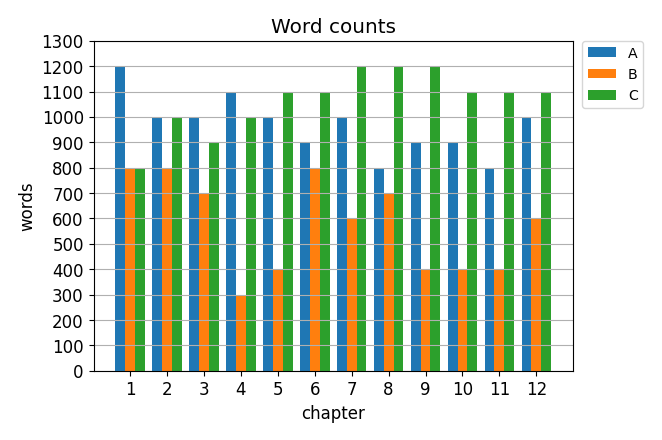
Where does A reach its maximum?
1
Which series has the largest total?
C
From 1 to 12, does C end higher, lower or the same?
higher
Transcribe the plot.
Title: Word counts
x-axis: chapter, ticks 1 2 3 4 5 6 7 8 9 10 11 12
y-axis: words, ticks 0 100 200 300 400 500 600 700 800 900 1000 1100 1200 1300
Legend: A, B, C
Values:
A: 1200 1000 1000 1100 1000 900 1000 800 900 900 800 1000
B: 800 800 700 300 400 800 600 700 400 400 400 600
C: 800 1000 900 1000 1100 1100 1200 1200 1200 1100 1100 1100
